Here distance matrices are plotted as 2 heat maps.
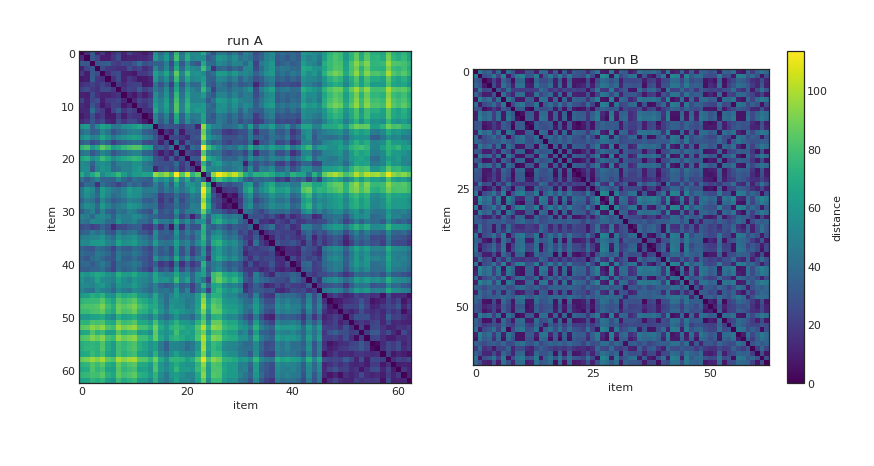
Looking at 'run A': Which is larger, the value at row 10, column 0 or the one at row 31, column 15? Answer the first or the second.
the second
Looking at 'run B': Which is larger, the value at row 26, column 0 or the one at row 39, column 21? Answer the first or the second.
the first
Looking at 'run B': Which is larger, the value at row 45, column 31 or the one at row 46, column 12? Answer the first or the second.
the first
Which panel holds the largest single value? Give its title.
run A
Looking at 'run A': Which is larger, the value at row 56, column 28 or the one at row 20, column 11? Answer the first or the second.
the second
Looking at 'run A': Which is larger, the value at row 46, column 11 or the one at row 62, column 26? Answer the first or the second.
the second
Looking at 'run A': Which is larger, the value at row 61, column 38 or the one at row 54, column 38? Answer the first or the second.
the second
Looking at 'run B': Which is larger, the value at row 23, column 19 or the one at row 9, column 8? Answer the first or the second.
the second
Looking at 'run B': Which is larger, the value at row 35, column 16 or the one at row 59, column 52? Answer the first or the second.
the first
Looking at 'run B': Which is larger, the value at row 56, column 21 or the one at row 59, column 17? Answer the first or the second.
the first
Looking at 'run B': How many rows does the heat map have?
63
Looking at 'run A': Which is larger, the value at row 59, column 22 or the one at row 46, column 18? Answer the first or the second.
the first
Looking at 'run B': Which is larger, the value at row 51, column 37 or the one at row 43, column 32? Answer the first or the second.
the second
